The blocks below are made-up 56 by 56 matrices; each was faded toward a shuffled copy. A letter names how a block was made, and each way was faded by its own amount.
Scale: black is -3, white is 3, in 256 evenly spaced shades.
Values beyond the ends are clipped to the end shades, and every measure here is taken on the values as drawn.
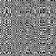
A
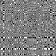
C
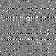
C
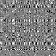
C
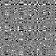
C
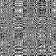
A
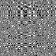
C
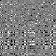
C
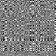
A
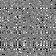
C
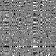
C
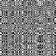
A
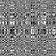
A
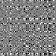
C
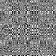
A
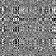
A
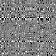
C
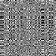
A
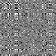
C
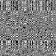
C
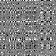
C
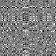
C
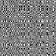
A
